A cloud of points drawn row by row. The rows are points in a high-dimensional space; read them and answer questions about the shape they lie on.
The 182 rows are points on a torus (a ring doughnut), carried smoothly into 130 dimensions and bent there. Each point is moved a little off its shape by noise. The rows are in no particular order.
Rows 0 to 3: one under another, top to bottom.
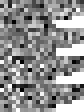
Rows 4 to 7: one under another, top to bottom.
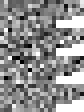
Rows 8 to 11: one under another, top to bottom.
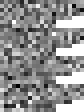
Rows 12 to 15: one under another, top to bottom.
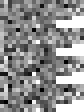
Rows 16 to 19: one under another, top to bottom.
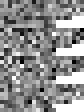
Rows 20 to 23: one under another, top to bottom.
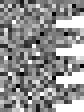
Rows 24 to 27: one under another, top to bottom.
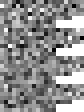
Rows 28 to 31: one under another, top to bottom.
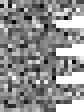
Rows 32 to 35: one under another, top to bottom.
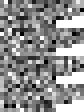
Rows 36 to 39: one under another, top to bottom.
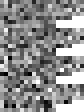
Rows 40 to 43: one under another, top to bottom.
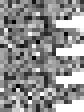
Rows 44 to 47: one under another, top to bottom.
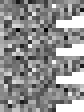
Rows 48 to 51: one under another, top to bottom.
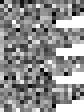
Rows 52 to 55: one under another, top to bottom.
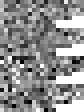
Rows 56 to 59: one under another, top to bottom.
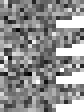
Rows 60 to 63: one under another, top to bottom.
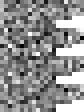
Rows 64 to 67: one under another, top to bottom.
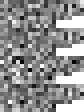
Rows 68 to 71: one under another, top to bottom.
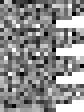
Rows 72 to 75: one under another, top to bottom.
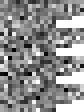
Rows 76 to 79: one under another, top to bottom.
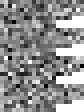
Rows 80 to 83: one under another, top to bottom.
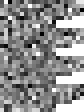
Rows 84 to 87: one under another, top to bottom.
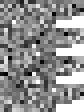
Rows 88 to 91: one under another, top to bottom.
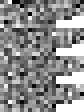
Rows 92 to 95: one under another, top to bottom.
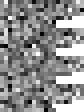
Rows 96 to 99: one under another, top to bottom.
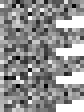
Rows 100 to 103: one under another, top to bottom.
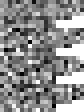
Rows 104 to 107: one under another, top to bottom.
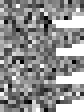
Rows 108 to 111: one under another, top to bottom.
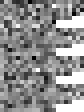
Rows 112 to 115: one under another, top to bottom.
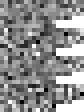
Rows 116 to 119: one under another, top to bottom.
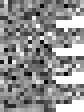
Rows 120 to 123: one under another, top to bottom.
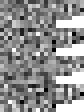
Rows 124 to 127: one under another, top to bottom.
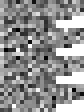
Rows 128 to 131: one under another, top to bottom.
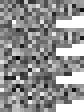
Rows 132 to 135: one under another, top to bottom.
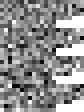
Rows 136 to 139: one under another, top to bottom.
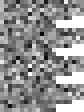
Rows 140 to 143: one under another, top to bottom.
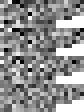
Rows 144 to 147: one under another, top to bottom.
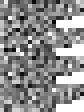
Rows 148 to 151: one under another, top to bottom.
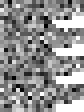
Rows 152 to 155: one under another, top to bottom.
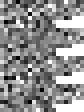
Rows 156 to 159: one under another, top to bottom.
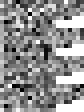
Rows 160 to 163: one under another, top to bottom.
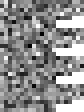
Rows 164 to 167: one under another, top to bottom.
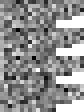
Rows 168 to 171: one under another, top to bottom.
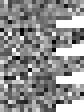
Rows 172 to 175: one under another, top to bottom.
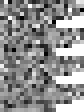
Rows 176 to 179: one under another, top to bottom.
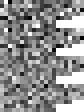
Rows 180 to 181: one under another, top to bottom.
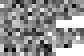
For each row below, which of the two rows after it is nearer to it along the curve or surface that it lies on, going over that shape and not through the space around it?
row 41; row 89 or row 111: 111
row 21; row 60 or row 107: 107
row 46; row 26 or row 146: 146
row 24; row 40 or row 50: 50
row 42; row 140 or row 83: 140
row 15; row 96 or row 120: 120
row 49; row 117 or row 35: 35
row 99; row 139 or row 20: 20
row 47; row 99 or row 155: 155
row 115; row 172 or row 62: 172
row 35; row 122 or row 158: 158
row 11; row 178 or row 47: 178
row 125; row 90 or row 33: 33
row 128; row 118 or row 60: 60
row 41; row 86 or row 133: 86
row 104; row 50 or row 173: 50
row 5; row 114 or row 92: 92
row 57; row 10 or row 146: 146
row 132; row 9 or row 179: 9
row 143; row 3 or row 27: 3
